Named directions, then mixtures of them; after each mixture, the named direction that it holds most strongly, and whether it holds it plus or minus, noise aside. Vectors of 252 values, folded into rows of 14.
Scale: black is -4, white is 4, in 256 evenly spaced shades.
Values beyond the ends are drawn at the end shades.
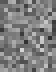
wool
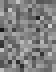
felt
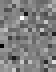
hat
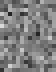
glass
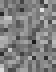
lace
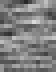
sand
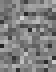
hat, plus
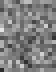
felt, minus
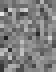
glass, plus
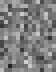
glass, minus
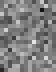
lace, minus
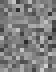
wool, plus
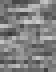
sand, plus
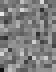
lace, minus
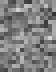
wool, minus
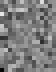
lace, minus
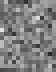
felt, minus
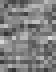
sand, plus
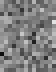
lace, plus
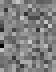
felt, plus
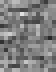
glass, minus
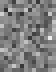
wool, minus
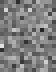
wool, plus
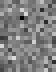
hat, minus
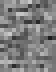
sand, minus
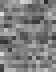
sand, minus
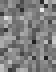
lace, plus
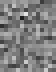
glass, minus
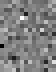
hat, plus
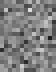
wool, plus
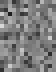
glass, plus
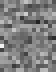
sand, minus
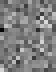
wool, plus
